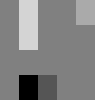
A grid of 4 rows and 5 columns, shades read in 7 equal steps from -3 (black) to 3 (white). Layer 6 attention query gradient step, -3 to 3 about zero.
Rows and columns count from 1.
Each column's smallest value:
0 -3 -1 0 0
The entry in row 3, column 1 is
0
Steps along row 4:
down up up same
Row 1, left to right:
0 2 0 0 1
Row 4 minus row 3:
0 -3 -1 0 0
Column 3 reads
0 0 0 -1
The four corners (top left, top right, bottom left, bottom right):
0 1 0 0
